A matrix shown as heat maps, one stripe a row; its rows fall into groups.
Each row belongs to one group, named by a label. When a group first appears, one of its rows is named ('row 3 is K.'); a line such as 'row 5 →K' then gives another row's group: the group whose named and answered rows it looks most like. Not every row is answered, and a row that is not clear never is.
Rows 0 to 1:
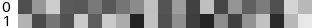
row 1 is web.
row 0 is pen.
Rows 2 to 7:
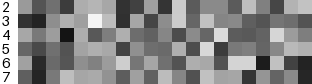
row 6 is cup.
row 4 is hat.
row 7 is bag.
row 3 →bag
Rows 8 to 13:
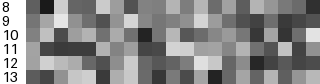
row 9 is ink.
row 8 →bag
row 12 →ink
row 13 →web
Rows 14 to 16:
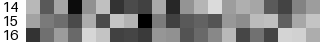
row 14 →pen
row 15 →web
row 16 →hat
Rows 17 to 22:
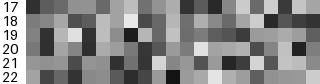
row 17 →web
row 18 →cup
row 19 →bag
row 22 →pen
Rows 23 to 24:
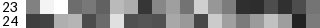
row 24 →bag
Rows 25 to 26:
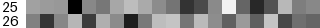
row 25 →hat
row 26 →bag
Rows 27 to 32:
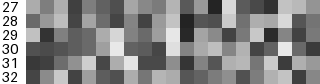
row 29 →cup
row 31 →web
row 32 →hat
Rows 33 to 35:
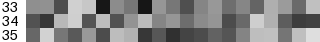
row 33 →web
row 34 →bag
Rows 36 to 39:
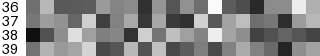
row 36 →pen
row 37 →web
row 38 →bag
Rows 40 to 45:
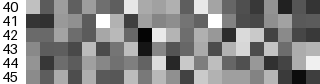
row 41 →bag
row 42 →cup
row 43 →web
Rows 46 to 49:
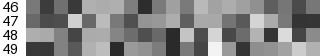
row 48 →pen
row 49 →pen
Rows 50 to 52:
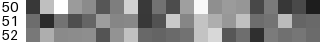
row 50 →ink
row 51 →cup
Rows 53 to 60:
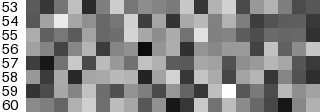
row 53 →bag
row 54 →ink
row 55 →ink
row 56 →web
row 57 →bag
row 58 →cup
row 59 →hat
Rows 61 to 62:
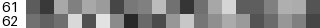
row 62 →bag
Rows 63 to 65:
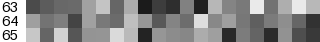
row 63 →pen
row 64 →ink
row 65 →cup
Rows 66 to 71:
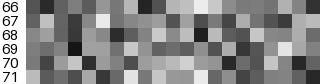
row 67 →pen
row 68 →pen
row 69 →hat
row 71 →ink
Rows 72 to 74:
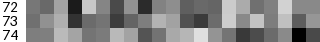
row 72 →hat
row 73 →hat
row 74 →ink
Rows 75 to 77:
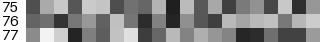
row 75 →pen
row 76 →web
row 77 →ink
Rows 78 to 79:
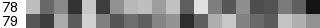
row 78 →ink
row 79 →hat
